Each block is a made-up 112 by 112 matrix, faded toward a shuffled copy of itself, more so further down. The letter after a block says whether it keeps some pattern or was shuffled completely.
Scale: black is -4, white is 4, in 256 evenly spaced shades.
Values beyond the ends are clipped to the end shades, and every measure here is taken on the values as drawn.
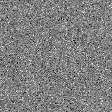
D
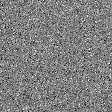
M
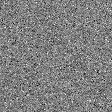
M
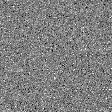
D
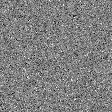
M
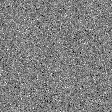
M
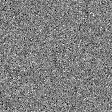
D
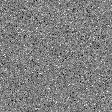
M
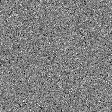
D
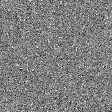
D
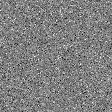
M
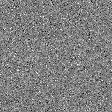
D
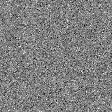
D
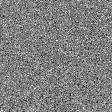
M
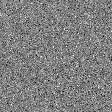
D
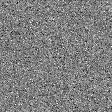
M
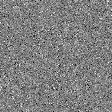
D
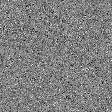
M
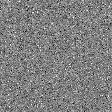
D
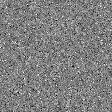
D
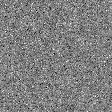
D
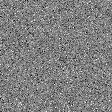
M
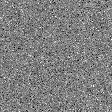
D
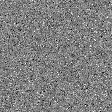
M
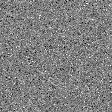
D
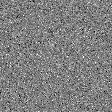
D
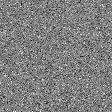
D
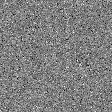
M
